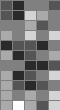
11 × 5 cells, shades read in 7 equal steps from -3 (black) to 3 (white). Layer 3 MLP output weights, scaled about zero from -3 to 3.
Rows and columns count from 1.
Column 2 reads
-2 -2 0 0 -1 -2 0 -2 -1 0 3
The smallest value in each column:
-2 -2 -2 -2 -1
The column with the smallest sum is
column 2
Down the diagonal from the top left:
-1 -2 1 0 0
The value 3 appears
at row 11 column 2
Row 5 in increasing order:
-2 -2 -1 -1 0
